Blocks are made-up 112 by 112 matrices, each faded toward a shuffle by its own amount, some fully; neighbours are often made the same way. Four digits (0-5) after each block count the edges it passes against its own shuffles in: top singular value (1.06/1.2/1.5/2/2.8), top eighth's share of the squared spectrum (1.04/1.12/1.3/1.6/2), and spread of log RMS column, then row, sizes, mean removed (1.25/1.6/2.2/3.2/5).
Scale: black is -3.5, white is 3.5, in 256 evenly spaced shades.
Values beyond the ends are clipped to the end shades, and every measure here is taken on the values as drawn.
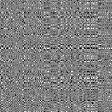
5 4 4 4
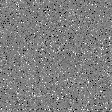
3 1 0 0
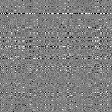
5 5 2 4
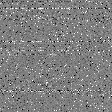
4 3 0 2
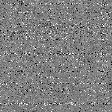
2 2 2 3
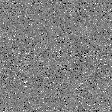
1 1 1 2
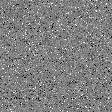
1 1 0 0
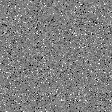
1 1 1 1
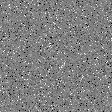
0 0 0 0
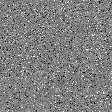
3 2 0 1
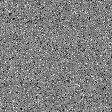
1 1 0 0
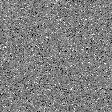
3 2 0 1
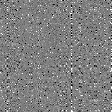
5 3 3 2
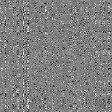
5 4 3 2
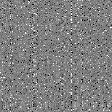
4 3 2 2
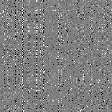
5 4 3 2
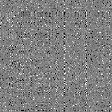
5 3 3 2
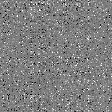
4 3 2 1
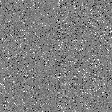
3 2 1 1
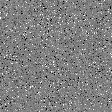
2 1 0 0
